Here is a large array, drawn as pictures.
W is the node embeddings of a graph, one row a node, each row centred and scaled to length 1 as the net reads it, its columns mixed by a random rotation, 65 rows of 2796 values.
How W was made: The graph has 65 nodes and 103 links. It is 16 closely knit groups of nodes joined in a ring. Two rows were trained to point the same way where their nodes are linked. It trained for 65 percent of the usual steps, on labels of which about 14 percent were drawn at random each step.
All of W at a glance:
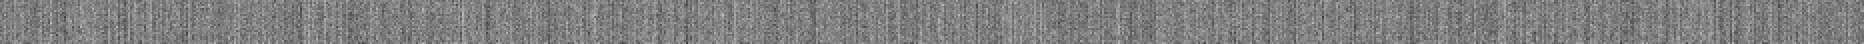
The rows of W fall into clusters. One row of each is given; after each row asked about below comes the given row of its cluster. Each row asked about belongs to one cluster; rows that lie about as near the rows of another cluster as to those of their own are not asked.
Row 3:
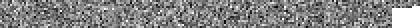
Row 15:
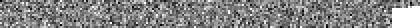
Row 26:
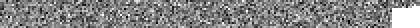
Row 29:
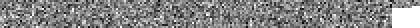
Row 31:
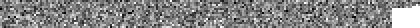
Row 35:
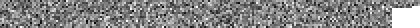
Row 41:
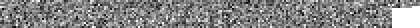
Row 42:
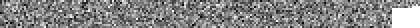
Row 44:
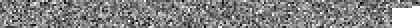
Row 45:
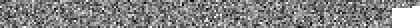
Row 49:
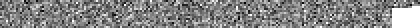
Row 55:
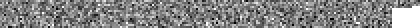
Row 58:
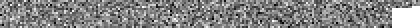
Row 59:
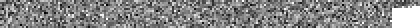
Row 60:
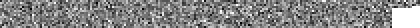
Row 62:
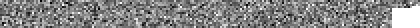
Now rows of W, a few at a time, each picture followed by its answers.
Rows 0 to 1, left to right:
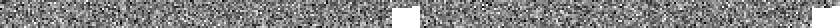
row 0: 45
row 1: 62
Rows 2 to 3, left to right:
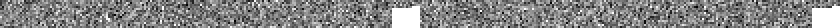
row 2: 49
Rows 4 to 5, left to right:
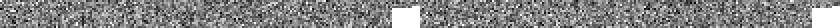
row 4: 31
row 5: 41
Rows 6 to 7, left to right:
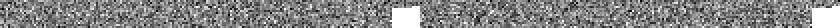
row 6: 59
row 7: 55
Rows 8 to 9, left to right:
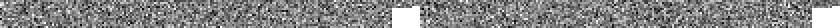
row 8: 60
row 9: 59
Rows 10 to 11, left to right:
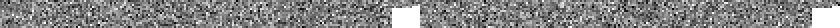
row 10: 29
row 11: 44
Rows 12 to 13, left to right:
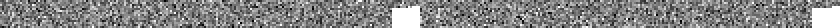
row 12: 15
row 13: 58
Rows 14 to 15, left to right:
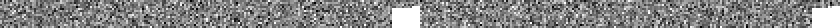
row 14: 45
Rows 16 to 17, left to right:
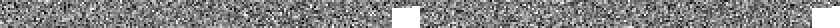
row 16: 59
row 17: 41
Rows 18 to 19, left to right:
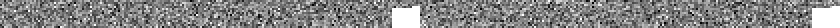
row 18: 45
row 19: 26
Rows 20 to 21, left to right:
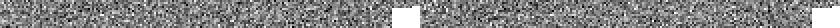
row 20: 35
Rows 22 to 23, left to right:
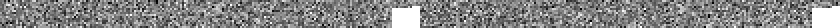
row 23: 44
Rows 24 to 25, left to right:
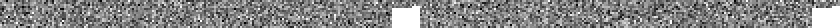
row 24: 26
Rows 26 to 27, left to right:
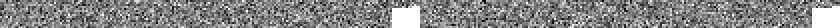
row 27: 44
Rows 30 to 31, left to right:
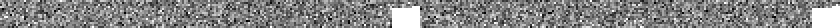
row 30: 41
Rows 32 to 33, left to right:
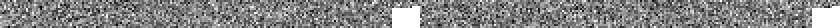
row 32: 35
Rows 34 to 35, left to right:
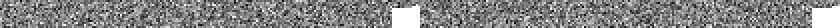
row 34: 31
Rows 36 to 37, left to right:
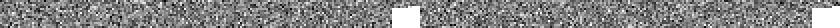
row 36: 15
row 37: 44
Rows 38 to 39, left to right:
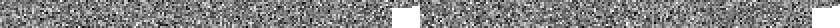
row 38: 29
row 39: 55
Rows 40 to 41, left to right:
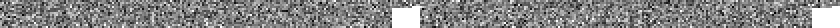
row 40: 60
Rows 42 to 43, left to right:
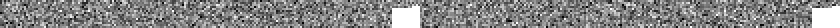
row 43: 31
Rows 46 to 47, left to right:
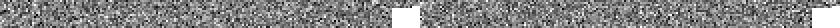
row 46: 35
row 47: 60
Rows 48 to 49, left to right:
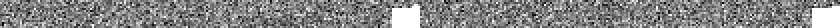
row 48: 62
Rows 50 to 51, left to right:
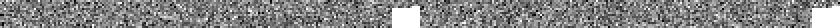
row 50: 62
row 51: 49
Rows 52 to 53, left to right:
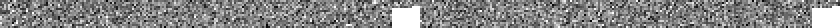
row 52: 35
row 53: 3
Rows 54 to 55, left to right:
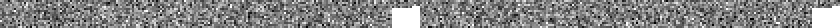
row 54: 3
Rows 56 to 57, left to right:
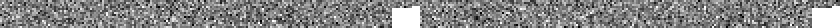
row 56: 58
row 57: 3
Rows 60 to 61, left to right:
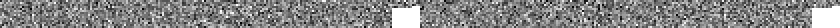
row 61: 49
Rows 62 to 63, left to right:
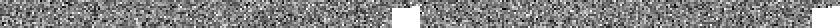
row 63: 15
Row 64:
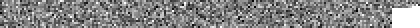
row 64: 42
